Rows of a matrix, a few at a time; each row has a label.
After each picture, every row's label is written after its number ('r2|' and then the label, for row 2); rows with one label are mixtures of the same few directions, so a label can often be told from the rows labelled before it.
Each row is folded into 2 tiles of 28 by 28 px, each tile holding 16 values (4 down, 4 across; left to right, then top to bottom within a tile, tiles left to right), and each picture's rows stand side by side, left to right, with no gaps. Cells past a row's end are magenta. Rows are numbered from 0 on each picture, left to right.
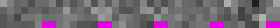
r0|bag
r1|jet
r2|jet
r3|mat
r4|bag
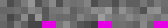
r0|mat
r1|jet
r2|jet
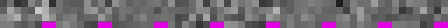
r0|jet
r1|jet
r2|bag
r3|mat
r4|jet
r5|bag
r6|bag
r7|jet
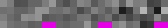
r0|mat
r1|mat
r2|jet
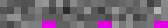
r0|jet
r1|jet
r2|bag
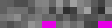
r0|jet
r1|jet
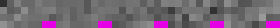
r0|bag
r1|bag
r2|jet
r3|bag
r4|mat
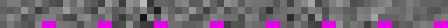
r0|mat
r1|jet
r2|mat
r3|mat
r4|bag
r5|mat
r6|mat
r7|mat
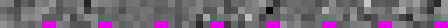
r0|mat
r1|bag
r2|jet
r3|mat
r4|bag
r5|bag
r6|bag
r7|jet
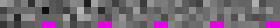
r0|bag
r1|bag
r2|bag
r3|mat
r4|bag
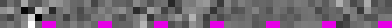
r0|mat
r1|bag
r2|mat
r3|bag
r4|jet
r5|jet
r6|bag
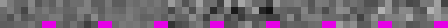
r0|bag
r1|mat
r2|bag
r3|bag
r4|jet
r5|bag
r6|bag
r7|jet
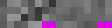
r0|mat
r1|jet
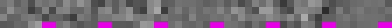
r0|jet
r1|jet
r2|jet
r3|jet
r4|jet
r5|bag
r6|bag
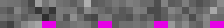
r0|jet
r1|bag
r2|jet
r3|bag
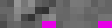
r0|mat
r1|mat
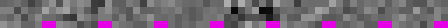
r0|bag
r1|jet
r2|bag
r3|bag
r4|jet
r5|mat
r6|jet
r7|mat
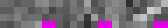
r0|jet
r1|mat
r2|mat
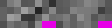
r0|mat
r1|bag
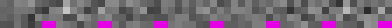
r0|mat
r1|jet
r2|jet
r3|jet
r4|jet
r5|jet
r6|jet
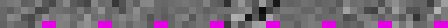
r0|mat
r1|mat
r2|bag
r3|mat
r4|mat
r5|mat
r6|jet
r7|bag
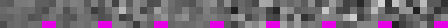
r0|mat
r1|jet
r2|jet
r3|jet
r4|jet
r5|bag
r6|jet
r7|bag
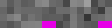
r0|jet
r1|mat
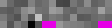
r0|mat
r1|bag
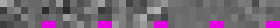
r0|bag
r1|jet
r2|mat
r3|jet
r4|bag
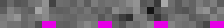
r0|jet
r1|jet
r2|jet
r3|jet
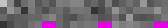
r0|bag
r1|jet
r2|bag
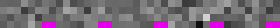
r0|mat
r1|jet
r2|jet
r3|mat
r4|bag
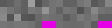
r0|bag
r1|mat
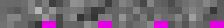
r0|jet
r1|mat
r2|mat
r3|bag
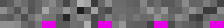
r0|bag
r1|mat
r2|jet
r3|mat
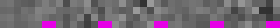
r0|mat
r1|mat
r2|mat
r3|jet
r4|jet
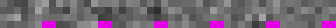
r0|jet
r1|jet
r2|jet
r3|bag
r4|mat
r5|mat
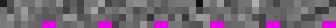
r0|bag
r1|jet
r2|mat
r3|bag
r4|bag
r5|mat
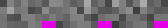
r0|jet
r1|bag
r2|bag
